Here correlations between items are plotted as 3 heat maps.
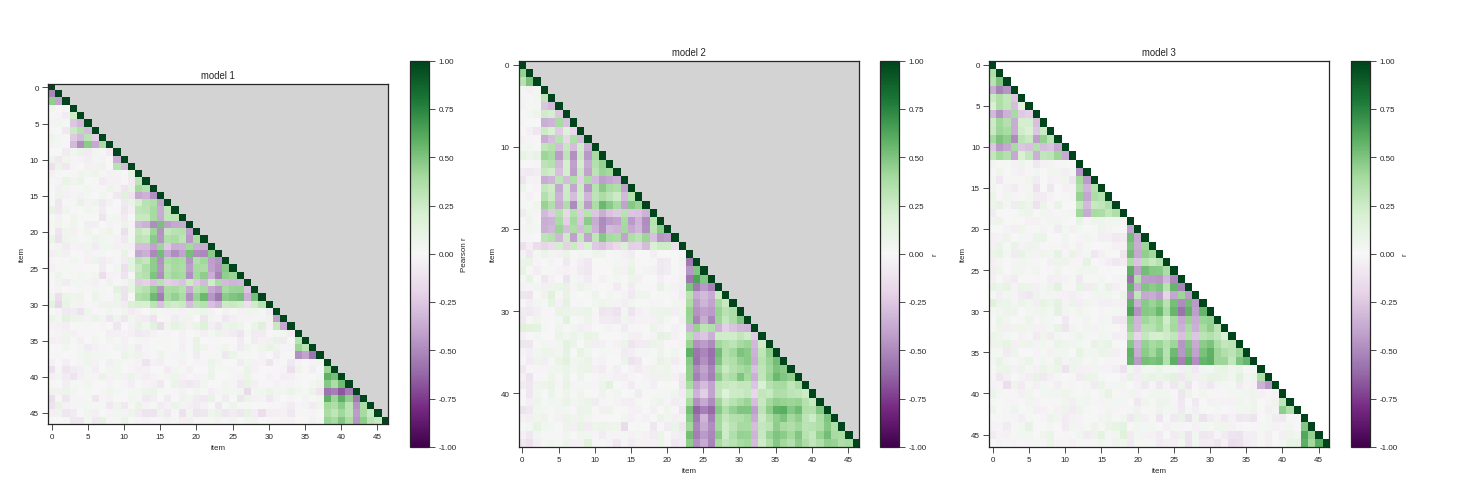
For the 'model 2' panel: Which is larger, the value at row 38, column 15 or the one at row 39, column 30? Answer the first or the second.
the second
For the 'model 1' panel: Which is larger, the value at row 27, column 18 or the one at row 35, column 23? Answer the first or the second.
the second
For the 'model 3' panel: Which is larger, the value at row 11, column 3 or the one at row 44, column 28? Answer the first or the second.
the second
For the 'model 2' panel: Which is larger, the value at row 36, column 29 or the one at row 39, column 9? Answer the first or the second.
the first
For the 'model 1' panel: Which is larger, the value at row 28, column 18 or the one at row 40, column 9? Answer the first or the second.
the first
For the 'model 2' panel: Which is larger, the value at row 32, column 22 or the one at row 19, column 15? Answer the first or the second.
the first
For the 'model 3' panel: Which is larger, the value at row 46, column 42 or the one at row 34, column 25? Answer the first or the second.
the second
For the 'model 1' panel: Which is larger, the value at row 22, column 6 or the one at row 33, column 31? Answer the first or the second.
the second
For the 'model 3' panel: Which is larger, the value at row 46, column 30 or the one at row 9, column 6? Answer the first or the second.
the first
